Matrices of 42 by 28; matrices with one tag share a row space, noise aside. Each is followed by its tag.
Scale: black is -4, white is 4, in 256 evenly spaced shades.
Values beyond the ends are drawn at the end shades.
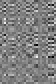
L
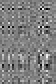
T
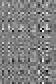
T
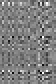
T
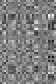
L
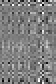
T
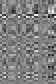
L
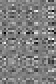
L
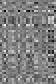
L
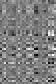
L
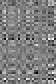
L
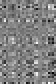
L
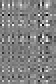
T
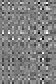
T
